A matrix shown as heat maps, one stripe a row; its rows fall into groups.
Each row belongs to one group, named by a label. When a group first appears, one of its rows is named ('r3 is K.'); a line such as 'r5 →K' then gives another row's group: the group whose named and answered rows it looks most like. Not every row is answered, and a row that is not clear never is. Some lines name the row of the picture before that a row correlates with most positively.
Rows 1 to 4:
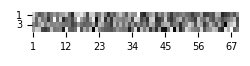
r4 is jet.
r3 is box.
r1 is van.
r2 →van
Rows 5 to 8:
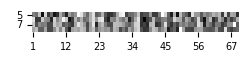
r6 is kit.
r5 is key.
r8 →van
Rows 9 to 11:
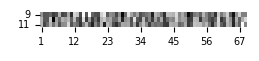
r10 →kit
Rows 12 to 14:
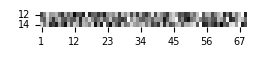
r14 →jet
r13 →box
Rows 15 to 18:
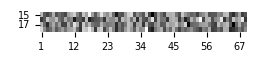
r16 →box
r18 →van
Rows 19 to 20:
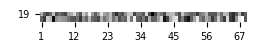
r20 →box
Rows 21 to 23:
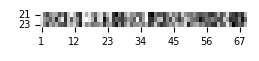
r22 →van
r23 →kit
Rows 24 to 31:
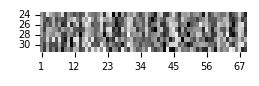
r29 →jet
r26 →key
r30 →key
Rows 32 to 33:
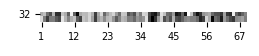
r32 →van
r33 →van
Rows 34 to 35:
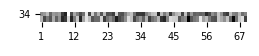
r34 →jet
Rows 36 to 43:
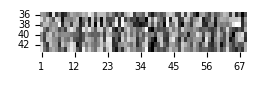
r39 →kit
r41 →box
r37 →jet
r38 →jet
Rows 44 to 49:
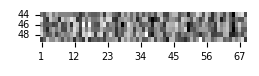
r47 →key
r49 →box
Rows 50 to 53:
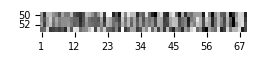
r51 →box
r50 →box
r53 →jet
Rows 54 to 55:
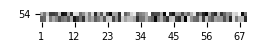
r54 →jet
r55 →box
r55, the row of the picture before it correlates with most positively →50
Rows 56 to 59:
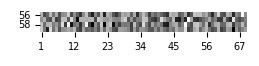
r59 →kit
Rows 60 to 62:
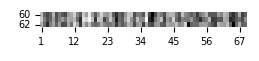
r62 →key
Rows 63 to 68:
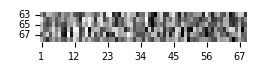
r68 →key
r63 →box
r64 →van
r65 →key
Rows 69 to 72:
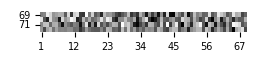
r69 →jet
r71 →jet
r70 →kit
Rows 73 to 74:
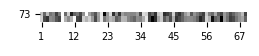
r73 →van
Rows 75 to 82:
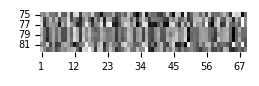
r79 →key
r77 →kit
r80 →key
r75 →jet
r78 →key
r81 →van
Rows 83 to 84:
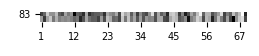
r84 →box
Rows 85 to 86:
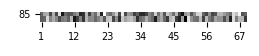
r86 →box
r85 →jet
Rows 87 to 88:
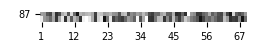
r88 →van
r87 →van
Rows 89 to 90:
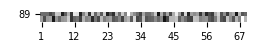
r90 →kit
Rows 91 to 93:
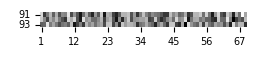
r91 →kit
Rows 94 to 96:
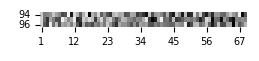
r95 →van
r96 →kit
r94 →jet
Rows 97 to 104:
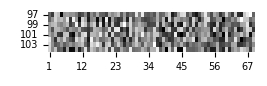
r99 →jet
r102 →kit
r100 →box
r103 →van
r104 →jet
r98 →jet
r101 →jet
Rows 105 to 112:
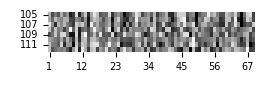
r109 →jet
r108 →van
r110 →key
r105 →key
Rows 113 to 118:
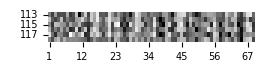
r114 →key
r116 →key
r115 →box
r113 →key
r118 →box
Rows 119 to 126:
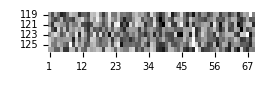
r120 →key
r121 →box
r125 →kit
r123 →jet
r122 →kit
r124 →kit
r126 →van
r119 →van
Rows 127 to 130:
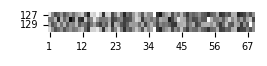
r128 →key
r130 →van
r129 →kit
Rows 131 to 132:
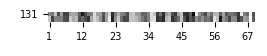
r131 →van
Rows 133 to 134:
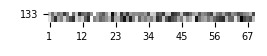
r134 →kit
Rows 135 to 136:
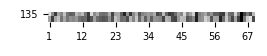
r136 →box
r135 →kit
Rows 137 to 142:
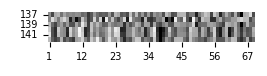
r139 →key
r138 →jet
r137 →box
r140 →kit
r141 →kit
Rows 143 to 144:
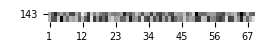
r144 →kit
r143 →key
